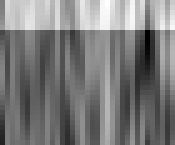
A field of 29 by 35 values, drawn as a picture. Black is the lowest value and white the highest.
On average the colour sits 50% of the way up the scale. A horizontal seam about 20% of the way down splits the table, and the top part is higher. Values change most from cell to cell in the top right.
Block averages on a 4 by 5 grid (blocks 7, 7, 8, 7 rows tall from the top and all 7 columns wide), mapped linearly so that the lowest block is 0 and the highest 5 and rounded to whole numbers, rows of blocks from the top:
44454 / 10110 / 00110 / 00110
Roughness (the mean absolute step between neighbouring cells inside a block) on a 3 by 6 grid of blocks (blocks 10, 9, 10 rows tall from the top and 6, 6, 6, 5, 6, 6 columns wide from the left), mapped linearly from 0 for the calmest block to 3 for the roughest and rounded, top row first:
112123 / 101112 / 101121
